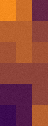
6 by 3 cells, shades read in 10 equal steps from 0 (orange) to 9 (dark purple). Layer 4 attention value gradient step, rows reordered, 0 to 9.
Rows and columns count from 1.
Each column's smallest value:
0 2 3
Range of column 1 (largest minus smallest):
9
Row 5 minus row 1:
8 6 -2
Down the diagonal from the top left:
0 3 4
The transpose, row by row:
0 3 4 5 8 9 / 2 3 3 5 8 8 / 7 5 4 5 5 3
